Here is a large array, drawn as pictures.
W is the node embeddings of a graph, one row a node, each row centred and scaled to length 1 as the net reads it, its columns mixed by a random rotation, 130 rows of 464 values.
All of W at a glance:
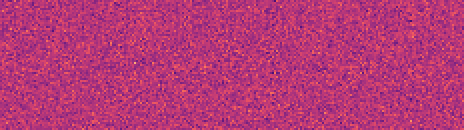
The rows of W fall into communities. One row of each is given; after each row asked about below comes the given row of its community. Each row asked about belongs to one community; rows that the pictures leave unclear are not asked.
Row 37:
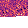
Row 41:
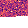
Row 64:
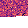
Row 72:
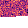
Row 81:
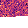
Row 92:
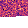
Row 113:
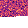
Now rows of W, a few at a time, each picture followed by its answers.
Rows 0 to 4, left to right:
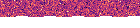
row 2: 41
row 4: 37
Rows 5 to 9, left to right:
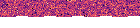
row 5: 64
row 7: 72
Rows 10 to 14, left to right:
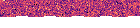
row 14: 41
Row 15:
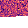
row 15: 92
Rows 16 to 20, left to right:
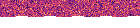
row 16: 37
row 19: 72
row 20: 92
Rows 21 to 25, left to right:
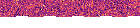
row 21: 37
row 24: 37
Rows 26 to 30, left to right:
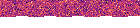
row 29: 41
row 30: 81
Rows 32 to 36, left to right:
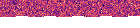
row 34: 37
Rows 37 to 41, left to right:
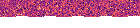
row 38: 113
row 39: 37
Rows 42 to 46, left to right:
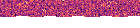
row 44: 72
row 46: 41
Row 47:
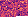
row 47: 92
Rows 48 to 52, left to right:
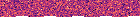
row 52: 41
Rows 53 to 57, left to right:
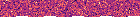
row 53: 41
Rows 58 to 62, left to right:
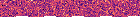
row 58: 113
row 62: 41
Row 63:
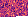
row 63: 72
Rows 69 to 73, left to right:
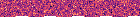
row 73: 72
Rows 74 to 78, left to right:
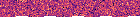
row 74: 37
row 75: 92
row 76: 64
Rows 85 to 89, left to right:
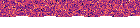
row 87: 81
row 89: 81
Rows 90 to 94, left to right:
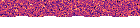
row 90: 64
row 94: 72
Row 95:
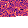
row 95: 41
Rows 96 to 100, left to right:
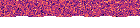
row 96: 37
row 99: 92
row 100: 92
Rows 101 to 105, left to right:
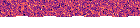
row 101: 41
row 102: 37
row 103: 72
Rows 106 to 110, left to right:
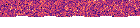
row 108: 113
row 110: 81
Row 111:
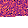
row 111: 92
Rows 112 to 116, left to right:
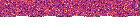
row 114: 64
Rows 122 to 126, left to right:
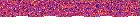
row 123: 41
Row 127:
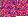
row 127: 37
